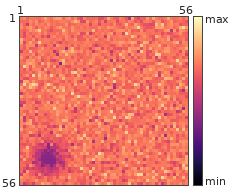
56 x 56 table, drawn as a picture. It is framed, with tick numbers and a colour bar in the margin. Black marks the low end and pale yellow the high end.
Odd rows or columns: none. Dips: one, in the bottom left. Average level on the scale: 70%. Ninth with the lowest average: bottom left. Mirror symmetry: none. Stripes: none.
